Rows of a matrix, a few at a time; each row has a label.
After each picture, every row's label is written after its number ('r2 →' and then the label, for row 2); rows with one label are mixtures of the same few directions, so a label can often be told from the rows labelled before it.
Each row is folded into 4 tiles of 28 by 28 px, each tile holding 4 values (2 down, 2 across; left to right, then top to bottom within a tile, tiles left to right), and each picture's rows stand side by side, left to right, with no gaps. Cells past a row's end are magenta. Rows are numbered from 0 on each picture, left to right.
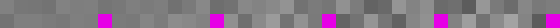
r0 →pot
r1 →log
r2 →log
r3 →pot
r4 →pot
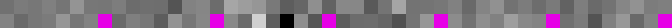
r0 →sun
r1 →log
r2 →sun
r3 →pot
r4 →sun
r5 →sun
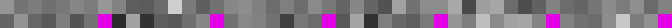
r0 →log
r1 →pot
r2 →sun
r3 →sun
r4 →sun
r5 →sun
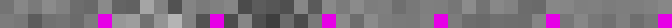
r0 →pot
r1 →pot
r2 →log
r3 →pot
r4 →pot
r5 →log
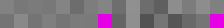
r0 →sun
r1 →sun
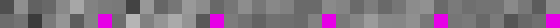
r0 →sun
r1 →pot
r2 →pot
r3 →pot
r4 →log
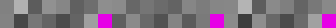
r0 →pot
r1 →log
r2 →pot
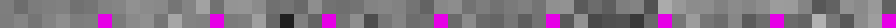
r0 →sun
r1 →log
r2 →sun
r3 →pot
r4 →log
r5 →log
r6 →log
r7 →pot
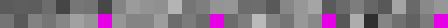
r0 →log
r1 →log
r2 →pot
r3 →sun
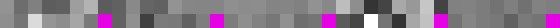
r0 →pot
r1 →sun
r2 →log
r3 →pot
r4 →sun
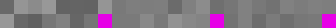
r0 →pot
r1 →log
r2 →sun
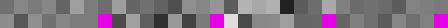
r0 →sun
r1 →log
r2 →pot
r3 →log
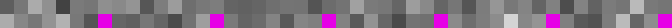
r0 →pot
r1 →pot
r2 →log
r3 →sun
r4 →sun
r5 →sun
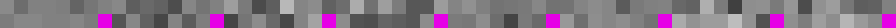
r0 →sun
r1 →log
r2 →pot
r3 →pot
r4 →sun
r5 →pot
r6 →pot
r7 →sun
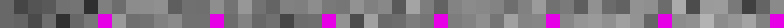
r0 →log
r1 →pot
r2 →sun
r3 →sun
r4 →log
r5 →pot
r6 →sun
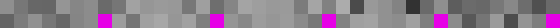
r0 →pot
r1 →log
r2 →log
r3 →sun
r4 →log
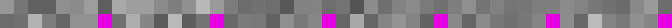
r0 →pot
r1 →log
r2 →log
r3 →pot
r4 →pot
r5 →pot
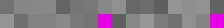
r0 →pot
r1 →pot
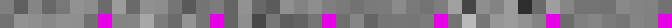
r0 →pot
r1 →sun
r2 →sun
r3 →pot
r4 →sun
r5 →pot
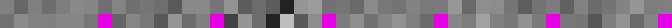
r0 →pot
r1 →log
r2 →log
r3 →pot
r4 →sun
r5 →sun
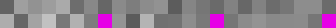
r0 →log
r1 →sun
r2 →pot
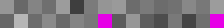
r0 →sun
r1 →log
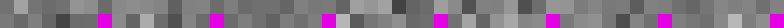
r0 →sun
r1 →sun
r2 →log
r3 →pot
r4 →sun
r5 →sun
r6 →sun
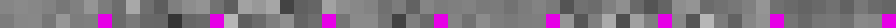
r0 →log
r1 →sun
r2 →pot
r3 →sun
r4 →pot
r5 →log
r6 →pot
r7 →log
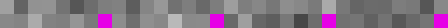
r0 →sun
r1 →sun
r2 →log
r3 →log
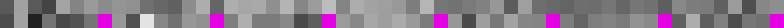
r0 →sun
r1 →pot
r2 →log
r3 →log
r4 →sun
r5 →log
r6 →sun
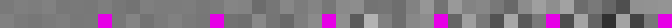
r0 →pot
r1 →pot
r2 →pot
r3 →pot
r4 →log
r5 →log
